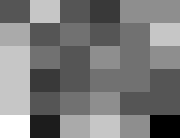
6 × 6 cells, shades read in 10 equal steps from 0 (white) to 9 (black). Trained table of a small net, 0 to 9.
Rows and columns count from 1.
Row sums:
29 27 26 31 29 26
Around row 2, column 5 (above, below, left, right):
4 5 6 2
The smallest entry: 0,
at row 6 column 1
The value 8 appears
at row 6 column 2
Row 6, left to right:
0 8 3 2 4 9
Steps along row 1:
down up up down same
